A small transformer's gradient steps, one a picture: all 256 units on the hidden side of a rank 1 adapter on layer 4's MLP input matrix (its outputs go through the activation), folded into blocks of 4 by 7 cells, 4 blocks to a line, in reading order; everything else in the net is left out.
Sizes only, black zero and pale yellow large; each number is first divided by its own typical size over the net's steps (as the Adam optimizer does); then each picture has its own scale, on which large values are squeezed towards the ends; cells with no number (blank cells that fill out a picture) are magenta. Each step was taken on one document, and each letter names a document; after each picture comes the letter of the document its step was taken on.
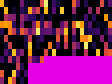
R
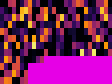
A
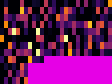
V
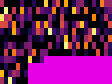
R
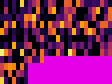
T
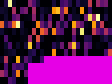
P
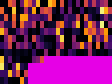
A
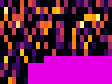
P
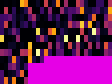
V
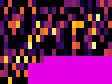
P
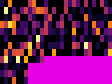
P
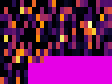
V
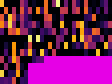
R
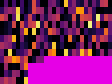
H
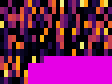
A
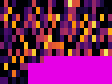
H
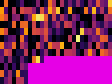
T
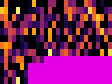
H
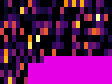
P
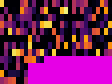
R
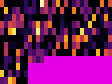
R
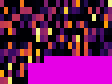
V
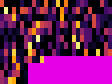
R
